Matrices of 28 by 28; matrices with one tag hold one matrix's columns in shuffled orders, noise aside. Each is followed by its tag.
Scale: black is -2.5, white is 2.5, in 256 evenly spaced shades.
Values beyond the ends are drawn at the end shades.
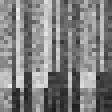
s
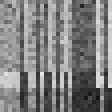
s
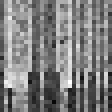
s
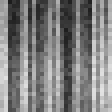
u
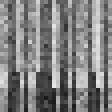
s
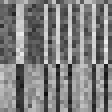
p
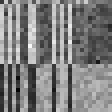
p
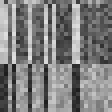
p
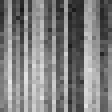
u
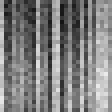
u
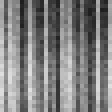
u
